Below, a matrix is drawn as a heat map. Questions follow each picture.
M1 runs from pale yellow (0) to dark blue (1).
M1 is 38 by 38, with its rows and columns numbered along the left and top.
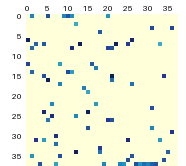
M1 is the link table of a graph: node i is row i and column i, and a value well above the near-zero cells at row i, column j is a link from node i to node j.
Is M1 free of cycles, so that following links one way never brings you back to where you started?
yes
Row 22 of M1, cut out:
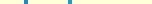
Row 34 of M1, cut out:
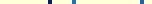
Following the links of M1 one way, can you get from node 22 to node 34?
no
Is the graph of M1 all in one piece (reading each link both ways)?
yes
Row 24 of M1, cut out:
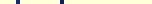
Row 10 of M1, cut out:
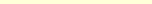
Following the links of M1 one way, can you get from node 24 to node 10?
yes
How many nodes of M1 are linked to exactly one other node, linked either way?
2
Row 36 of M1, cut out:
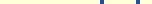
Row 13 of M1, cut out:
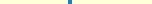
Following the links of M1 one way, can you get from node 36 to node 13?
no
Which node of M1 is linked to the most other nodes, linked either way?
node 37
